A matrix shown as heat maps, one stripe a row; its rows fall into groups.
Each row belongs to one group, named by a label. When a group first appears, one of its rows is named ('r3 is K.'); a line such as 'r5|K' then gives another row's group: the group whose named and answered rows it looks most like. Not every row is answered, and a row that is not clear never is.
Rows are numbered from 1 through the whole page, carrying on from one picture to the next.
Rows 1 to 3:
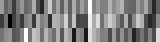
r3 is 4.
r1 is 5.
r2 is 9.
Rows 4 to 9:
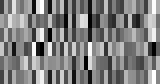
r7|5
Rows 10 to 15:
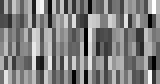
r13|4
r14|5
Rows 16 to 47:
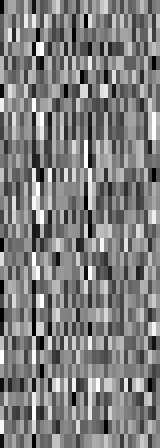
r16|9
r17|4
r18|4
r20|5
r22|9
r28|5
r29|4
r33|9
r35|4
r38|9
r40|5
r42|5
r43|9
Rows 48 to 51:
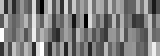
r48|5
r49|4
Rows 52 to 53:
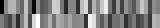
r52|9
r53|4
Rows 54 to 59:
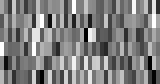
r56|4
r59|5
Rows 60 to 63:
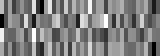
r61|9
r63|5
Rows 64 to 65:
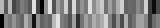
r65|9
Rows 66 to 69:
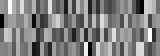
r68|4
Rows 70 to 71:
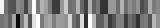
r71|4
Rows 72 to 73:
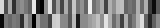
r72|5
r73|9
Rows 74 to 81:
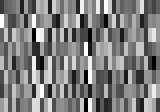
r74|9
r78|5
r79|4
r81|4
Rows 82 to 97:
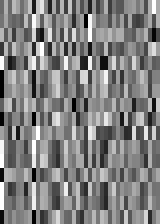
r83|4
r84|5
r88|9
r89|4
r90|9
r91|4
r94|9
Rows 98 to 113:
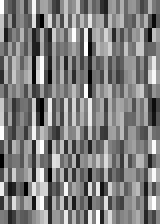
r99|5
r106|5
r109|9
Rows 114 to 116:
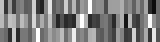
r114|5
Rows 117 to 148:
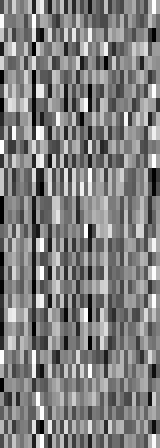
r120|9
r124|9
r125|9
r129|5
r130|5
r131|9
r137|9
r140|9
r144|9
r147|5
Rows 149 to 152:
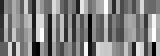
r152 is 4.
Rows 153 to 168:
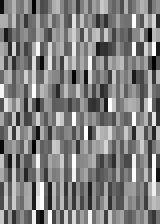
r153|9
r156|4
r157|5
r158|4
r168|5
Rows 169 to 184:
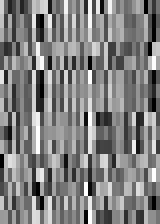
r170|5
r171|5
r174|5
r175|5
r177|4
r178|4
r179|4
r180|9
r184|4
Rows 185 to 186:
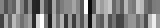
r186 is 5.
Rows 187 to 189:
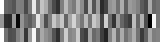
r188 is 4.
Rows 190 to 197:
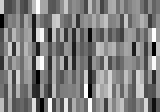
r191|9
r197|5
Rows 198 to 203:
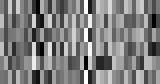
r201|5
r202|4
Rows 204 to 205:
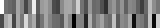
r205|4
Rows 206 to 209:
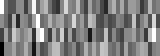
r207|4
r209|9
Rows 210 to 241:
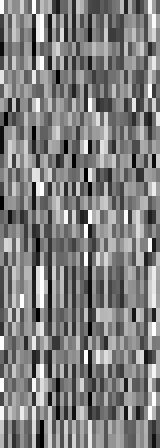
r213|9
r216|4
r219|9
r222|4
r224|9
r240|5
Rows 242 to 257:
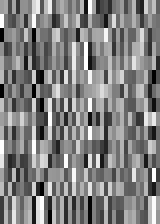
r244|9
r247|5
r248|9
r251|5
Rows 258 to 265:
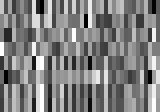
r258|5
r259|4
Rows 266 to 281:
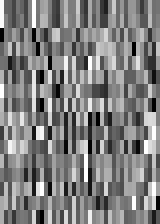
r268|9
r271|5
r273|5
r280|4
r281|5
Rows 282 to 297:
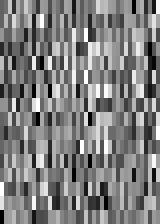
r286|5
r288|9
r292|9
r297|9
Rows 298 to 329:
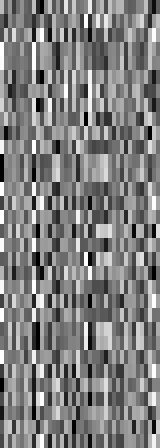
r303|5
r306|4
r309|9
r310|9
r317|5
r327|9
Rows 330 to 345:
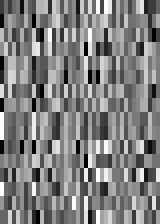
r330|9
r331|9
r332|5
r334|9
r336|5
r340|9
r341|4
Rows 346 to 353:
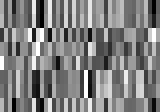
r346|5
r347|5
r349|4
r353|5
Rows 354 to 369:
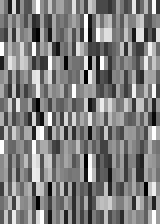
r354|4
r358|9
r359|4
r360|4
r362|5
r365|4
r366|4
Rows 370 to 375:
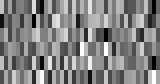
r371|9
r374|5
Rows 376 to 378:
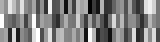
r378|4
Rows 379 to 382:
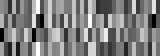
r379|4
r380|5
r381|9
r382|4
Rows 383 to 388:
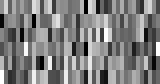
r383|4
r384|9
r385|9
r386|4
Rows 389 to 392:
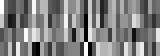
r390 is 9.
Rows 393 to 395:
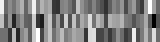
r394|5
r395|4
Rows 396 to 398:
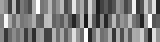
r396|4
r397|4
